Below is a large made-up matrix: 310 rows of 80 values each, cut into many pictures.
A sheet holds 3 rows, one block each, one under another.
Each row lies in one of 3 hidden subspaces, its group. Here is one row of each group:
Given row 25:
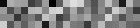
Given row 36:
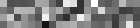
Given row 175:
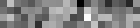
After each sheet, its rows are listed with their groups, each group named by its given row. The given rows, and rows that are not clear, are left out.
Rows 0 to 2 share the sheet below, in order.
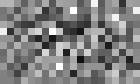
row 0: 36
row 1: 25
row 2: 175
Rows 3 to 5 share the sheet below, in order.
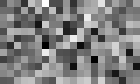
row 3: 175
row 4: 36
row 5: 36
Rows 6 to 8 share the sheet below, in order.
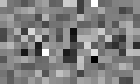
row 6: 36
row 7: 175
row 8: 36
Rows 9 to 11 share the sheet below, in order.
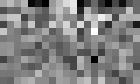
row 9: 175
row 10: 36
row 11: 36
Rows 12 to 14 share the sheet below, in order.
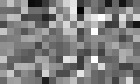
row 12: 175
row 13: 36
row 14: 36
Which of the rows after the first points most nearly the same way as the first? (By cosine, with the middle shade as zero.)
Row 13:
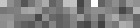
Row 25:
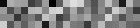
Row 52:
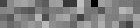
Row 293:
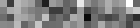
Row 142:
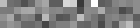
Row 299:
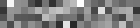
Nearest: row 142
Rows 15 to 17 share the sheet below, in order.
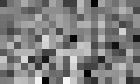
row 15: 36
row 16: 36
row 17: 175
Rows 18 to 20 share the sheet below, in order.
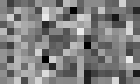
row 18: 36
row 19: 175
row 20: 175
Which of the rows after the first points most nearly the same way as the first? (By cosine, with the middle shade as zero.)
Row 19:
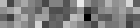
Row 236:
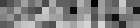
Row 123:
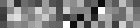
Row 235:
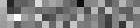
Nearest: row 236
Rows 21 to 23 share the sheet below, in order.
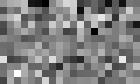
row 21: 175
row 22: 36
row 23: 25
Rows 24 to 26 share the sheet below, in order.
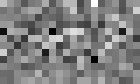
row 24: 36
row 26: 36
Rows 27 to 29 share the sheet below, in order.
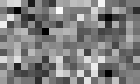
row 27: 25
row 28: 175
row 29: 25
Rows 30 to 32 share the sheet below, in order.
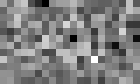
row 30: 175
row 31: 36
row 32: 36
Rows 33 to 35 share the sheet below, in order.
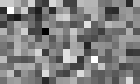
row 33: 25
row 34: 175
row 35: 36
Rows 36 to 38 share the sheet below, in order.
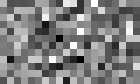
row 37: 175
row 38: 25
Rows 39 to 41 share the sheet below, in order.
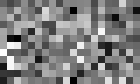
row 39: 36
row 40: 25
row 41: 25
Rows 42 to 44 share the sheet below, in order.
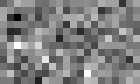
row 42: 25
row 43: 25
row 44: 175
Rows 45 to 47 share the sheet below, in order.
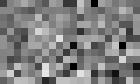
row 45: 36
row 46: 175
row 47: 36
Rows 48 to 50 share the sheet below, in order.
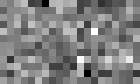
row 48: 175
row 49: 36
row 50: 175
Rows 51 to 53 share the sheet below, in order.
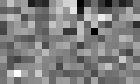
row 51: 175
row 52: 36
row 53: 25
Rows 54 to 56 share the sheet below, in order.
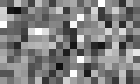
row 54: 25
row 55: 175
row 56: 175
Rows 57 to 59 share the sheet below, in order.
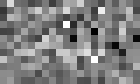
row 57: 25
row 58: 36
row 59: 36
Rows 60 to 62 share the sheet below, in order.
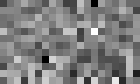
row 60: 36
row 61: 36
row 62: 175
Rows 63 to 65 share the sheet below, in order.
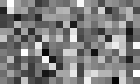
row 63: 25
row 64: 175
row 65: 175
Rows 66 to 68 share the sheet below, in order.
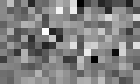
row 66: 175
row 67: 175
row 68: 36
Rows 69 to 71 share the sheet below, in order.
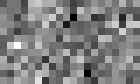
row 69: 175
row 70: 25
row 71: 175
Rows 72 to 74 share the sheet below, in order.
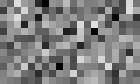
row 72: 175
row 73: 36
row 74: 175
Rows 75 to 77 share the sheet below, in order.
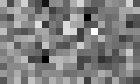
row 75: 175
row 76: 36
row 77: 175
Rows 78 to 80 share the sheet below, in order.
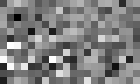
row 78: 25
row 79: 25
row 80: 25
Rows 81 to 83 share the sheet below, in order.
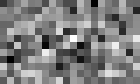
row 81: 36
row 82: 36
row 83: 25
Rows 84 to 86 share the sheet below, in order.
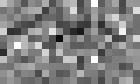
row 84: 36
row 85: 25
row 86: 36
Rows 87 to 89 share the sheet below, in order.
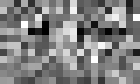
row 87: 175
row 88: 175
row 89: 36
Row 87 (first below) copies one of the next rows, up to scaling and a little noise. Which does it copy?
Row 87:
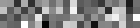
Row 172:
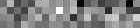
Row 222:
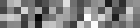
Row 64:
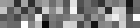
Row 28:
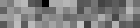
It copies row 64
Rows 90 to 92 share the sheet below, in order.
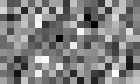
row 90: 175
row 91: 175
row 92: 175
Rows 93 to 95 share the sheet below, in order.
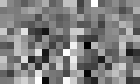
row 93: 36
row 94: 175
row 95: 175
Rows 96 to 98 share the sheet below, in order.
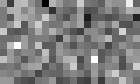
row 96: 175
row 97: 25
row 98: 36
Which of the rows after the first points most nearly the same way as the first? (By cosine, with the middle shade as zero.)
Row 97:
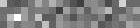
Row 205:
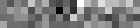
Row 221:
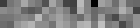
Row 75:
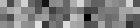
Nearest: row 205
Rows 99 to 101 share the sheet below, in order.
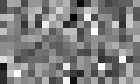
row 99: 175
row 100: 36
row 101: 25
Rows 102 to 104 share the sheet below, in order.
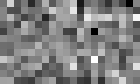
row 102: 175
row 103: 36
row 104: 36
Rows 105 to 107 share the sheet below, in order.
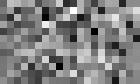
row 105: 36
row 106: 36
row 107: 175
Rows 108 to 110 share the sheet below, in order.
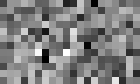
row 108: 36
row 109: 175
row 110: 175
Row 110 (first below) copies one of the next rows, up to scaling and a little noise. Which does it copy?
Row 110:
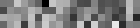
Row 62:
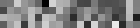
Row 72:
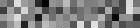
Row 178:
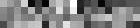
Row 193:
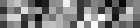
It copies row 62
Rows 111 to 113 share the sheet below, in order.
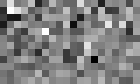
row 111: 25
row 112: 175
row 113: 36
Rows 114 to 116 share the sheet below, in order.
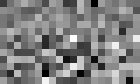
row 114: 36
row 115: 36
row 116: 36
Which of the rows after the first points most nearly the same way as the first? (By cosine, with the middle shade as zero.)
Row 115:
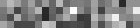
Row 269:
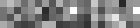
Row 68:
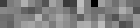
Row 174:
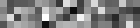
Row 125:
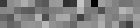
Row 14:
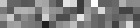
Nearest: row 269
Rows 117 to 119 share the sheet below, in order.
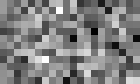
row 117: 175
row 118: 36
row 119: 175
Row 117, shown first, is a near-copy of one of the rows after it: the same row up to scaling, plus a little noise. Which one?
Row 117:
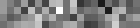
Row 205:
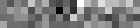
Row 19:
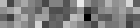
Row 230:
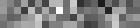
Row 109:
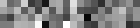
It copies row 230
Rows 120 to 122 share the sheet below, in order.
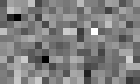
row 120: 25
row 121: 36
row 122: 175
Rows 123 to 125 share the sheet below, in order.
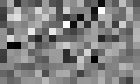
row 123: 25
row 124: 25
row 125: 36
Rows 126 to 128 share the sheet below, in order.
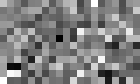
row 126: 36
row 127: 175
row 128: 25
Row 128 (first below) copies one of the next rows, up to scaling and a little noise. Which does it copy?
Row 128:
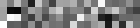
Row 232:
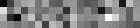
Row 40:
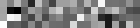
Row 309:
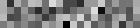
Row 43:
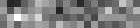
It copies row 40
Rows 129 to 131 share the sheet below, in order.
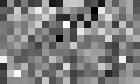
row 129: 25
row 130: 175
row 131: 25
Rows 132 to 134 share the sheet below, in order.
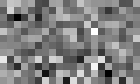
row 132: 25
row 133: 36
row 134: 25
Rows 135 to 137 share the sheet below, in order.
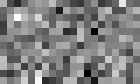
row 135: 25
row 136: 36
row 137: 175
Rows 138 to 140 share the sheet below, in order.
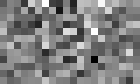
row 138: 175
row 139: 36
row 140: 36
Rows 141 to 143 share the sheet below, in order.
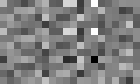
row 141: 36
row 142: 36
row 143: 36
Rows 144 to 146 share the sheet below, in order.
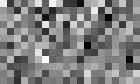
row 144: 25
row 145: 175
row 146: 175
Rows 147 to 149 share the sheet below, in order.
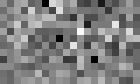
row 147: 175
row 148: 175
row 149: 36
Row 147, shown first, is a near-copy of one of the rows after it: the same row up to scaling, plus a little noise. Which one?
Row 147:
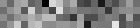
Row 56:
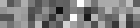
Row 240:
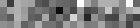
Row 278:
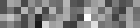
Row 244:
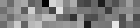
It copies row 244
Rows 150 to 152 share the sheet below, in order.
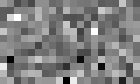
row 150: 25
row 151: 36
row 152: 25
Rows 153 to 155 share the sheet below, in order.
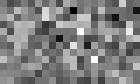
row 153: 36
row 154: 175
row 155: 36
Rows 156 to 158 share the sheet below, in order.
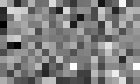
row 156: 25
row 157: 25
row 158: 36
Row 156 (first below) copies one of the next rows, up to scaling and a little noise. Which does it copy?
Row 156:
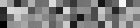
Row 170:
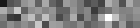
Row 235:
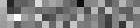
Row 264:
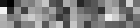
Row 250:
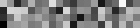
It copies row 250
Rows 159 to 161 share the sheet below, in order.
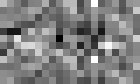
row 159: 36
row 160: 25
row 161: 36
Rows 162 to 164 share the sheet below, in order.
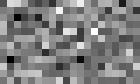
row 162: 25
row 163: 36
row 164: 25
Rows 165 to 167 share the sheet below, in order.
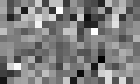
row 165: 175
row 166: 36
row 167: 25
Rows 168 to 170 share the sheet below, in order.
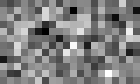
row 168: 36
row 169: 175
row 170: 25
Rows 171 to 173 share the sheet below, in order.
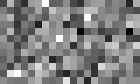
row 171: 175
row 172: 175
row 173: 25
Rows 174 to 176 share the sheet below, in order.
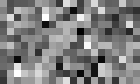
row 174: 36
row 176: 25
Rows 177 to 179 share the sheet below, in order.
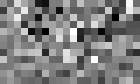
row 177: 175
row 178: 175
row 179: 36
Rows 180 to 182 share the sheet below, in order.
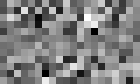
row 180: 175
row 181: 36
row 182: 36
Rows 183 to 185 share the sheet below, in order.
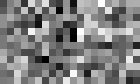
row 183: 175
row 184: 175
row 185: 175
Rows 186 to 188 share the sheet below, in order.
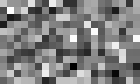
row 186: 25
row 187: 36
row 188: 36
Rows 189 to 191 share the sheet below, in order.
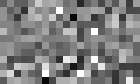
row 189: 175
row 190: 36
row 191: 36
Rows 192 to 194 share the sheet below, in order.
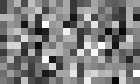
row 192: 175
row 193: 175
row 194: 175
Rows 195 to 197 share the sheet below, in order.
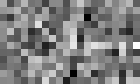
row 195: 175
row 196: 175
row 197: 175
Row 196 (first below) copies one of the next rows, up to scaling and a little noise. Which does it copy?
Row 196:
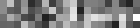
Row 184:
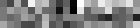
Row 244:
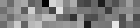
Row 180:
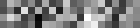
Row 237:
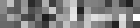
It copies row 237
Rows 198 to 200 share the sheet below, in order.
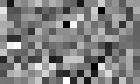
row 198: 25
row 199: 25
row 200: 25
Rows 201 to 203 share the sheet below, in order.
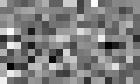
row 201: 36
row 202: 25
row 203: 25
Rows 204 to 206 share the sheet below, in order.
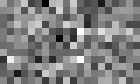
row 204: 175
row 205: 175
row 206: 25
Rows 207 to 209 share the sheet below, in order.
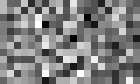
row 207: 175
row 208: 36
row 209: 36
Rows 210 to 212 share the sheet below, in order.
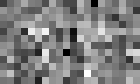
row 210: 36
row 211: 175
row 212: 175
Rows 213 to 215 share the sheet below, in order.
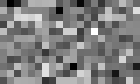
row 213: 25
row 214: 36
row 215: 36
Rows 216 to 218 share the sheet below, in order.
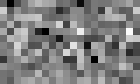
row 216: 25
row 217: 175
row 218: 36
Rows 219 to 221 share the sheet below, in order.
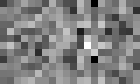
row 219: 36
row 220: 175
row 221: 36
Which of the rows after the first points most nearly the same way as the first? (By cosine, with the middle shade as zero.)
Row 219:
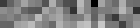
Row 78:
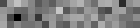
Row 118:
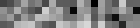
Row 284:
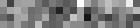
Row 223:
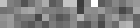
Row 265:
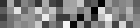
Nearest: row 118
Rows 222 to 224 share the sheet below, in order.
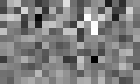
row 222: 175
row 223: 36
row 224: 36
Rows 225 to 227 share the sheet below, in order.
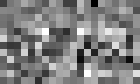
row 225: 36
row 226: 175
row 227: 175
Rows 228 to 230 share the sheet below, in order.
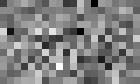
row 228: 36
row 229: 25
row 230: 175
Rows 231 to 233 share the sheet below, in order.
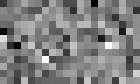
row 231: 36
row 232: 25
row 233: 175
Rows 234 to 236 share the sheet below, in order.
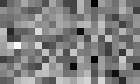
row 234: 36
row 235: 25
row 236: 36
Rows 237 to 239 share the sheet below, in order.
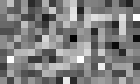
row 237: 175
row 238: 36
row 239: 25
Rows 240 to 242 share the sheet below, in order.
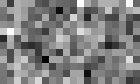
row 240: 175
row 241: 25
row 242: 175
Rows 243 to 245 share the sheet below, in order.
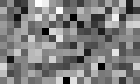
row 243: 175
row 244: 175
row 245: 25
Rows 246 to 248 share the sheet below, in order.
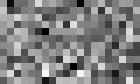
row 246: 25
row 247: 175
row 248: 36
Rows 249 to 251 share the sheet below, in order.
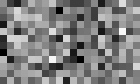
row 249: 25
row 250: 25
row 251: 25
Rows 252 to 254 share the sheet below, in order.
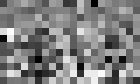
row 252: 36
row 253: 25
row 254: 175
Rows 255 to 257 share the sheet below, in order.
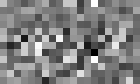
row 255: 36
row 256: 175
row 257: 36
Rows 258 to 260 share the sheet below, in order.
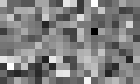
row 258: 36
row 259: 36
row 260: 25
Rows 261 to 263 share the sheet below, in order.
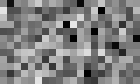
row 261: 25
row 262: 36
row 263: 175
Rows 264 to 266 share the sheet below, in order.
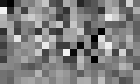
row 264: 25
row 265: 25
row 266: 36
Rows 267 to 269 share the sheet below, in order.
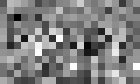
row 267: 25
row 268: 175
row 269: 36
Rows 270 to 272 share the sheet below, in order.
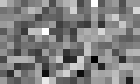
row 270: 36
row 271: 175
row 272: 36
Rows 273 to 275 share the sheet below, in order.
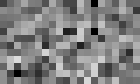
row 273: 36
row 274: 36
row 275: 25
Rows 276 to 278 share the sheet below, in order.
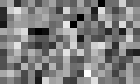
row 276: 25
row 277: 175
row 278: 175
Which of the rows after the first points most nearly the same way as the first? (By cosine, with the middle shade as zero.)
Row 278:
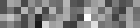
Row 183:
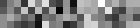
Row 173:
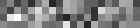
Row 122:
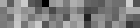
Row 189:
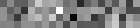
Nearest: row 183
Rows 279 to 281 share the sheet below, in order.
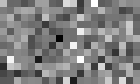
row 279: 36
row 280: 175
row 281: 25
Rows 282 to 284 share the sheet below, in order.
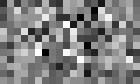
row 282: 25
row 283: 175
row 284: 175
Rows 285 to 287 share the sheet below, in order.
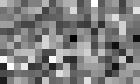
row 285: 36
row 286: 36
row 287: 25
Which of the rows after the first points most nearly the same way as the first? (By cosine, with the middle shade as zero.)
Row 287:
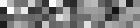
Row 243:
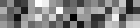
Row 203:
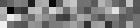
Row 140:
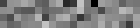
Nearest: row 140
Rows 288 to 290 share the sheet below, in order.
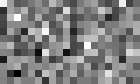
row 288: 25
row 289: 175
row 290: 25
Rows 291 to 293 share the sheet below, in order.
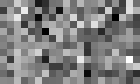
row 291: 175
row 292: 175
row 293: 175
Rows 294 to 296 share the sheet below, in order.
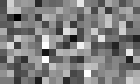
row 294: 25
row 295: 36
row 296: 175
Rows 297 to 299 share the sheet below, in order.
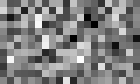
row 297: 175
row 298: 36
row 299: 25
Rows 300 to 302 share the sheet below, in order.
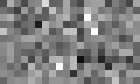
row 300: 175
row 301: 36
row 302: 175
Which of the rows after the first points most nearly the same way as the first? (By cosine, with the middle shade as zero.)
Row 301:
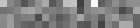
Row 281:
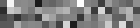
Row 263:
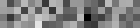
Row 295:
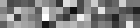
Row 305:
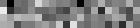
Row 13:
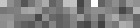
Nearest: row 13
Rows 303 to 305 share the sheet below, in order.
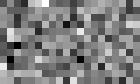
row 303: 175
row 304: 25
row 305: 25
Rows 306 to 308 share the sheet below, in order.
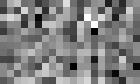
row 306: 175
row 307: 36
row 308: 36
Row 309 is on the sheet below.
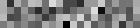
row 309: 25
